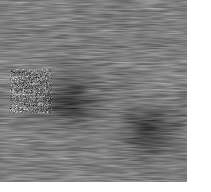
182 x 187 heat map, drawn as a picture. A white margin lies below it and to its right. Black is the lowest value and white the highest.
An odd patch, rougher than its surroundings, sits in the middle left. Neither half mirrors the other. Values change most from cell to cell in the middle left. Two dips sink into the field.
